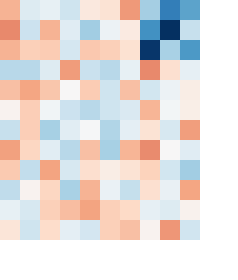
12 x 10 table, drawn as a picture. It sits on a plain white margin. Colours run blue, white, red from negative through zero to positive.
The ninth with the lowest average is the top right. An odd patch, lower than its surroundings, sits in the top right. Values change most from cell to cell in the top right. The halves do not mirror each other.
